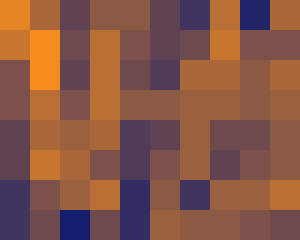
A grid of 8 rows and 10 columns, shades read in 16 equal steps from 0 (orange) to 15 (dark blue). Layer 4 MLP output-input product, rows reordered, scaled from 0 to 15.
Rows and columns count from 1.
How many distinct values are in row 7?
6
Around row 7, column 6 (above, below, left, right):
8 6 13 12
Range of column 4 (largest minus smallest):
5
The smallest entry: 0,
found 2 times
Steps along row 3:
down up down up up down same up down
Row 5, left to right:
10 5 6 5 11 10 6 9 9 7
